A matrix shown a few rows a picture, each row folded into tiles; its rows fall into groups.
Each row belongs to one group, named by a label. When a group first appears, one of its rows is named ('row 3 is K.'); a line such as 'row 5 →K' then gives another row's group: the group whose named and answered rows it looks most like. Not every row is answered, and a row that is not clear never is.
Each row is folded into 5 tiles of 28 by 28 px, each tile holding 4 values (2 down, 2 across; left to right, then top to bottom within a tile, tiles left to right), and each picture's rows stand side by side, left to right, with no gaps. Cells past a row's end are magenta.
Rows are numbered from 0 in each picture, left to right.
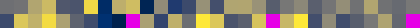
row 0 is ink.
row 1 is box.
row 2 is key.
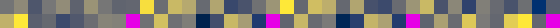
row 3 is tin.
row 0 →key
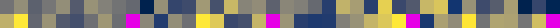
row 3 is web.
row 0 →key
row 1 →box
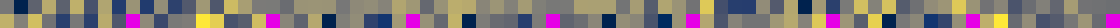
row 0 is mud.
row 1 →box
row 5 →web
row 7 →key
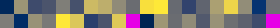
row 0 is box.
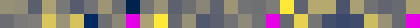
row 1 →key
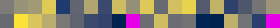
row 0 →ink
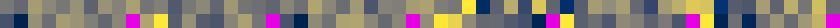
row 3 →ink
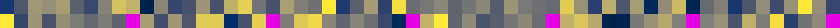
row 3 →key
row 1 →box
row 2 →ink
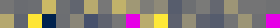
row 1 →key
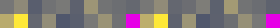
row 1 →key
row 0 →key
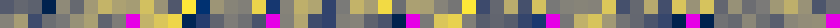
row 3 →ink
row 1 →ink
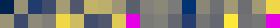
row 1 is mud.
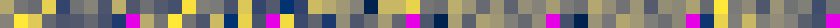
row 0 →ink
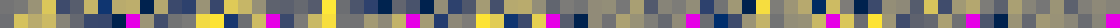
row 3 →box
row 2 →web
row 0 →ink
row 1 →box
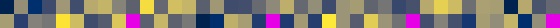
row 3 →tin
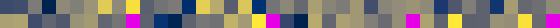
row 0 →mud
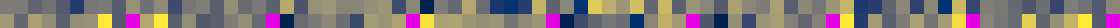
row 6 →web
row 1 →key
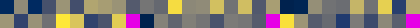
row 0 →box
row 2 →mud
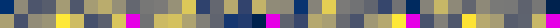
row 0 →box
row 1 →ink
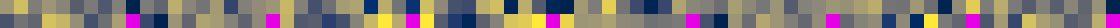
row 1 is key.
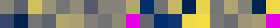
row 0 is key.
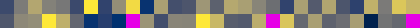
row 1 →box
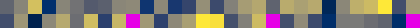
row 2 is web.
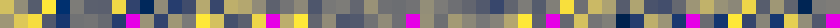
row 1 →box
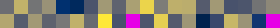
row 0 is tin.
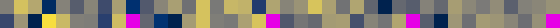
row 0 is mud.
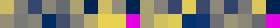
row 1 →ink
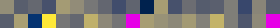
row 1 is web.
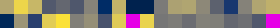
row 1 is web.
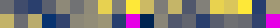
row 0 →mud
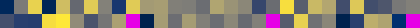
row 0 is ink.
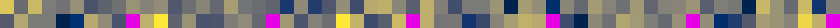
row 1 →key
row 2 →box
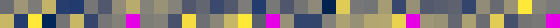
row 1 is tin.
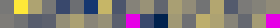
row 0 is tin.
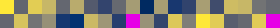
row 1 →box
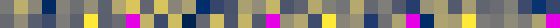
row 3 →web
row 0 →mud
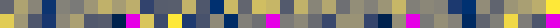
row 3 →mud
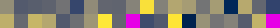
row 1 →tin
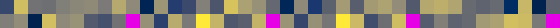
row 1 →box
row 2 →box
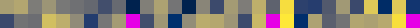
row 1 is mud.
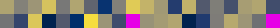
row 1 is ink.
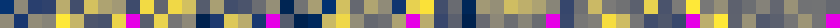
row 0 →box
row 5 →key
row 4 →ink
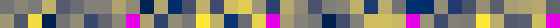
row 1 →box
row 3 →box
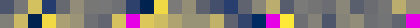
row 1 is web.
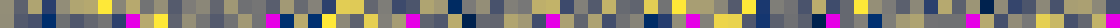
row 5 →ink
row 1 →key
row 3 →mud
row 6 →tin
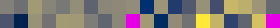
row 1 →box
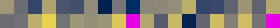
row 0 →web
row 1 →tin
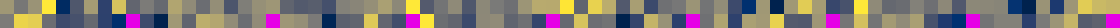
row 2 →mud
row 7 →mud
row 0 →ink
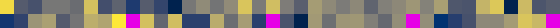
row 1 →mud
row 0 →web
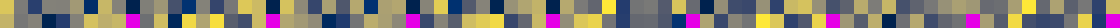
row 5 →box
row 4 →ink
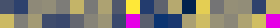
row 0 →mud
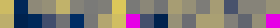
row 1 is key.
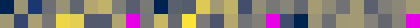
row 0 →box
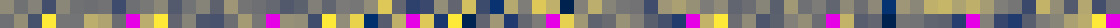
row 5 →key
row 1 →key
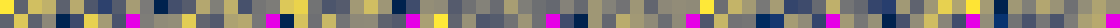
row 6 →mud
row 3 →key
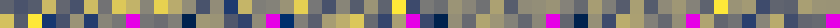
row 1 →tin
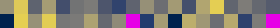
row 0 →web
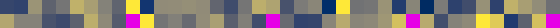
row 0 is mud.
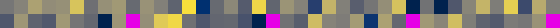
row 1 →ink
